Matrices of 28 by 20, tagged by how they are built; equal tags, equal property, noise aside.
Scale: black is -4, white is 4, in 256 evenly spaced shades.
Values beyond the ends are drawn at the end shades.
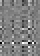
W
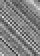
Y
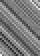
Y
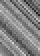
Y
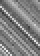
Y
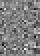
W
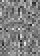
W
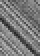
Y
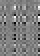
W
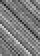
Y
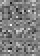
W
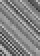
Y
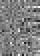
W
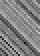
Y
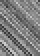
Y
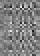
W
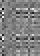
W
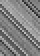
Y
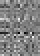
W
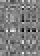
W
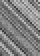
Y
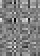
W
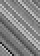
Y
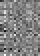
W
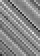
Y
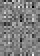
W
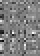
W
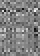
W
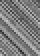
Y
